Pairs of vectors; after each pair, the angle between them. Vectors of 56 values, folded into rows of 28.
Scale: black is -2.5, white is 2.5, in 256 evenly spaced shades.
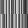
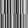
nearly opposite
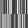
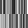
partly aligned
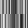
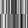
nearly parallel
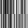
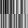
nearly parallel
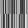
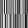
nearly opposite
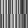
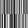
partly opposed
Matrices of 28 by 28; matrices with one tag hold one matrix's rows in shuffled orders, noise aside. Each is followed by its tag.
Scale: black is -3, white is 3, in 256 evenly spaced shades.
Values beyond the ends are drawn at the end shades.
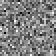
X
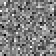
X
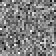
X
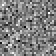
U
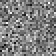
U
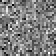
U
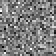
X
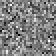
U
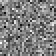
X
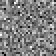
X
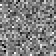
X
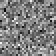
X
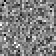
X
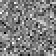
X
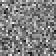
U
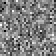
X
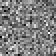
U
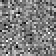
U
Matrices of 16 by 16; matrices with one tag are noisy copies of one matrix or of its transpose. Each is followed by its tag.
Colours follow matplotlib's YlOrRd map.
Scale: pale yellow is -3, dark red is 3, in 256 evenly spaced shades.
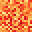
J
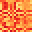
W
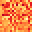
W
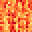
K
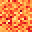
J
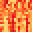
K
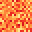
J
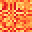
W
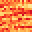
K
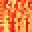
K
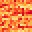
K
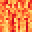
K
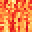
K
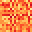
W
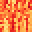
K
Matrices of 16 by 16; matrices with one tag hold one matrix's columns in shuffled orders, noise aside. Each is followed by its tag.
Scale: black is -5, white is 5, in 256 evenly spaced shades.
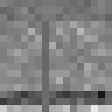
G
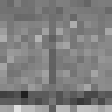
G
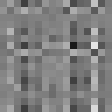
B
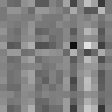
B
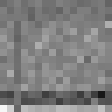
G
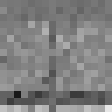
G
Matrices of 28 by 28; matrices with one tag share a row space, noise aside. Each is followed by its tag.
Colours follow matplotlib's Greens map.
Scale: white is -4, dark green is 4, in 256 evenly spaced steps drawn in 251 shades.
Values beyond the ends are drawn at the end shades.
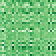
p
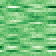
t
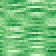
t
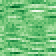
t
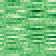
t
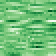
t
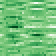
t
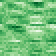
t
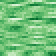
t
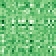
p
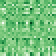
p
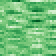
t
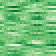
t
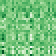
p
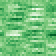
t
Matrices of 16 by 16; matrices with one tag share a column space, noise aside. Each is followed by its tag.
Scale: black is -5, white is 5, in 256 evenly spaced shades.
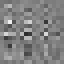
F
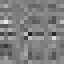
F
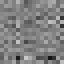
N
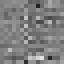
N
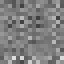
N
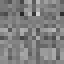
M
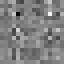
M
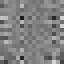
N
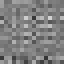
N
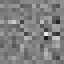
F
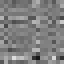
N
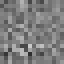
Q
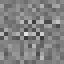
F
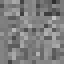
M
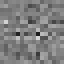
F
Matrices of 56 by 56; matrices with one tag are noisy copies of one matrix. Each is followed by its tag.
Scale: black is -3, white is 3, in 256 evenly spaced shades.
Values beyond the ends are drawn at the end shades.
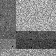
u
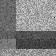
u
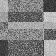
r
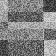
r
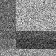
u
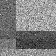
u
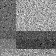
u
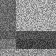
u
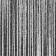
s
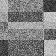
r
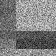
u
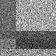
u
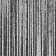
s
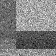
u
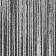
s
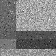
u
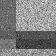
u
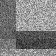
u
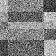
r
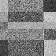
r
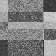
r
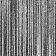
s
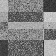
r
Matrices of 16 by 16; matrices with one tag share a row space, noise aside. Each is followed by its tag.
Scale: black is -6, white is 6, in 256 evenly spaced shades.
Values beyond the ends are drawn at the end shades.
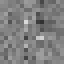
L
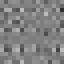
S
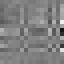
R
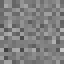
S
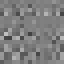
S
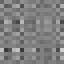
S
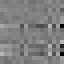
R
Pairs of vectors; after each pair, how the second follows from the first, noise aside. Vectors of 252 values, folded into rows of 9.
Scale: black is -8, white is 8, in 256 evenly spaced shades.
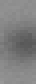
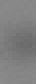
shrunk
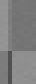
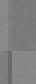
shrunk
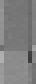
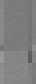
shrunk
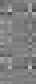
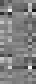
scaled up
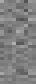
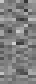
scaled up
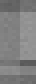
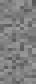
shuffled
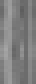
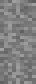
shuffled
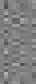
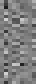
scaled up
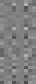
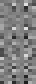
scaled up
